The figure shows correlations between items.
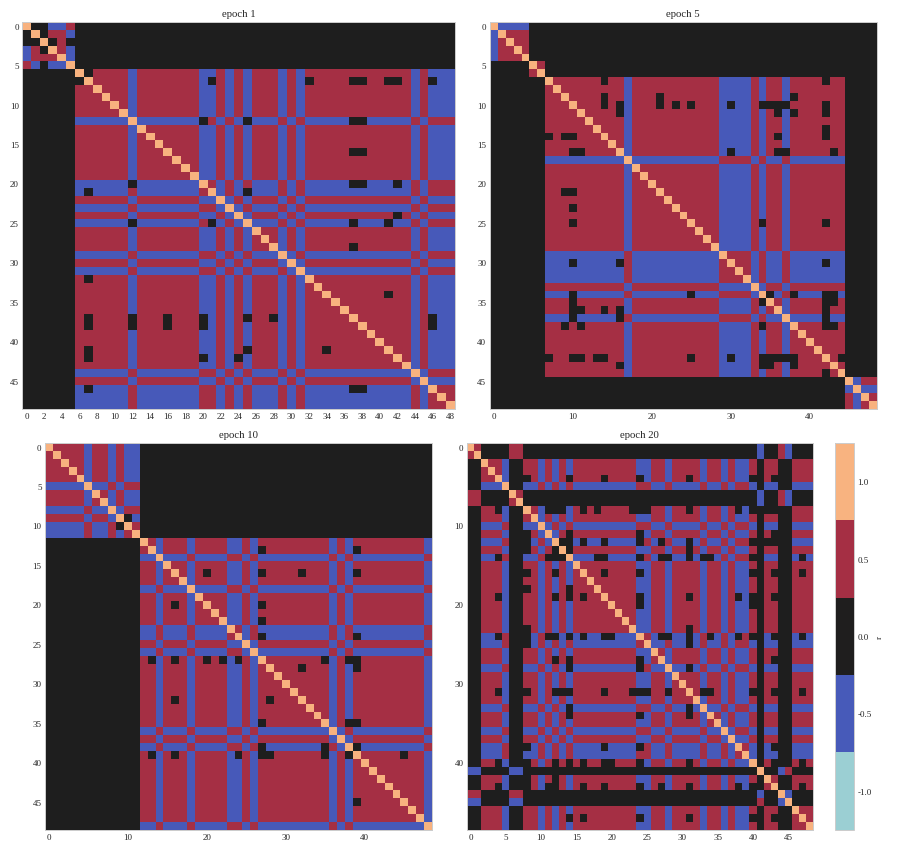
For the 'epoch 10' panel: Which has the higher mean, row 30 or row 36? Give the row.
30
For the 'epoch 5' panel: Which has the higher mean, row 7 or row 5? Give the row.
7
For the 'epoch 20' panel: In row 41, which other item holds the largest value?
45
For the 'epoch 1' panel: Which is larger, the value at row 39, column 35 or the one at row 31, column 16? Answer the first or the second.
the first
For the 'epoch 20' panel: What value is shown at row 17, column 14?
-0.5
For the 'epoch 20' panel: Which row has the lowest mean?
28
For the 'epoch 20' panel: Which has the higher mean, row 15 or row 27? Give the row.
27
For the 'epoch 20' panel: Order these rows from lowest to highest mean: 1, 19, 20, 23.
1, 23, 19, 20
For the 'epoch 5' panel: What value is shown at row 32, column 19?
-0.5
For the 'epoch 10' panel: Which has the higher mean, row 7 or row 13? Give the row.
13
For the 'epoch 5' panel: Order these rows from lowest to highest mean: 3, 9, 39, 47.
47, 3, 9, 39
